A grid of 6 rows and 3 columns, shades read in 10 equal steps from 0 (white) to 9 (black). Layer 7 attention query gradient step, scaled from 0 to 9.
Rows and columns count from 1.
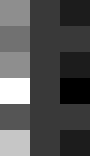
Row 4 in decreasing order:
9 7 0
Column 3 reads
8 7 8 9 7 8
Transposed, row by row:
4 5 4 0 6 2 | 7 7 7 7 7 7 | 8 7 8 9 7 8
